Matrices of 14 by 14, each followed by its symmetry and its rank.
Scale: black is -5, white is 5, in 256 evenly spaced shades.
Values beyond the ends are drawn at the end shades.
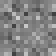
symmetric, rank three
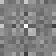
symmetric, rank three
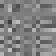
neither, rank two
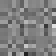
antisymmetric, rank two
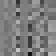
neither, rank two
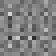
neither, rank two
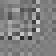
antisymmetric, rank two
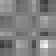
symmetric, rank one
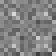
symmetric, rank three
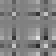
symmetric, rank one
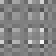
symmetric, rank one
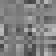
antisymmetric, rank two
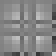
symmetric, rank one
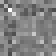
symmetric, rank three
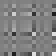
symmetric, rank one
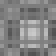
symmetric, rank one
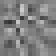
antisymmetric, rank two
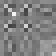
symmetric, rank three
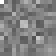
symmetric, rank three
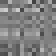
neither, rank two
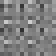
antisymmetric, rank two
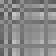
symmetric, rank one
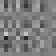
neither, rank two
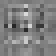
antisymmetric, rank two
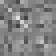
symmetric, rank three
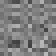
neither, rank two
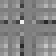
symmetric, rank one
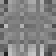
neither, rank two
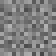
antisymmetric, rank two
